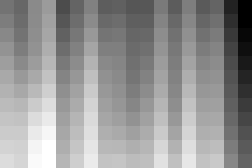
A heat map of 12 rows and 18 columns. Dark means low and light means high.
Grain: streaks running down. Lone odd cells: none. Ninth with the lowest average: top right. Slope: up to the bottom left.
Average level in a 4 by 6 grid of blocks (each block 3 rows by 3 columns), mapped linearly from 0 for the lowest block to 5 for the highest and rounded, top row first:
2 2 2 2 2 0
3 3 3 2 3 1
4 4 4 3 3 2
5 5 4 4 4 2
